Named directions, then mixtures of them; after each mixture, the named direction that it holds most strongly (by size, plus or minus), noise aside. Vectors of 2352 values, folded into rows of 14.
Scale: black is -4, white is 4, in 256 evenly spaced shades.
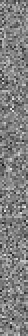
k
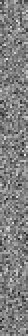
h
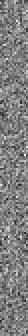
h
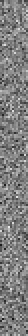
h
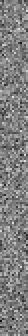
h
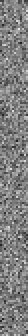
h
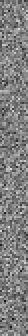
k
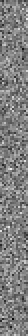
k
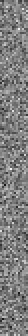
h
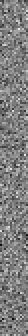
h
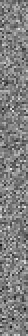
k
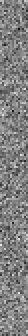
h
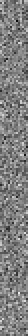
h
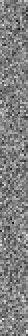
h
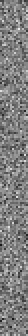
h
